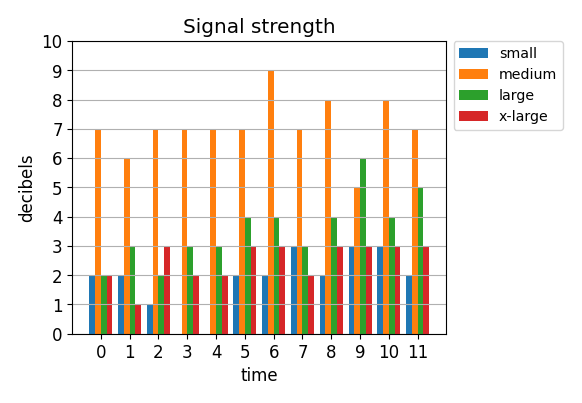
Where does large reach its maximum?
9
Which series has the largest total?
medium
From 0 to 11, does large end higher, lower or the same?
higher
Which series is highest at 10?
medium
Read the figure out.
Title: Signal strength
x-axis: time, ticks 0 1 2 3 4 5 6 7 8 9 10 11
y-axis: decibels, ticks 0 1 2 3 4 5 6 7 8 9 10
Legend: small, medium, large, x-large
Values:
small: 2 2 1 0 0 2 2 3 2 3 3 2
medium: 7 6 7 7 7 7 9 7 8 5 8 7
large: 2 3 2 3 3 4 4 3 4 6 4 5
x-large: 2 1 3 2 2 3 3 2 3 3 3 3
